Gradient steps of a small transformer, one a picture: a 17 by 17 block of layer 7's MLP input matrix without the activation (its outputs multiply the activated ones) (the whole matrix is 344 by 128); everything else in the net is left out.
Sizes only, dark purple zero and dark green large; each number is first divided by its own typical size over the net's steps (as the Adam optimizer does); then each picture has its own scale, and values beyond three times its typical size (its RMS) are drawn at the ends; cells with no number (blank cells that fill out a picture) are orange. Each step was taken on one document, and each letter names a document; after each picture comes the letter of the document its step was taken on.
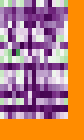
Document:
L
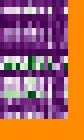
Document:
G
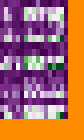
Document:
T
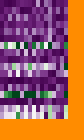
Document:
G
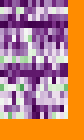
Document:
L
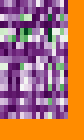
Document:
L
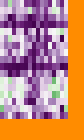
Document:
L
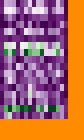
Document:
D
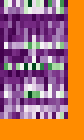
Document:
T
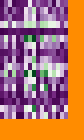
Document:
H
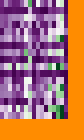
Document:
T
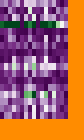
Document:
H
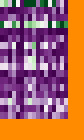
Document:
H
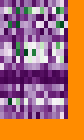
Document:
T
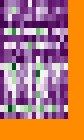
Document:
D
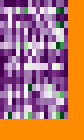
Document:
T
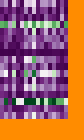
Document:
H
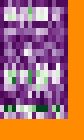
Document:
D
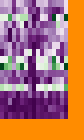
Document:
L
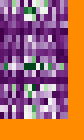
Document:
H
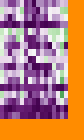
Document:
L
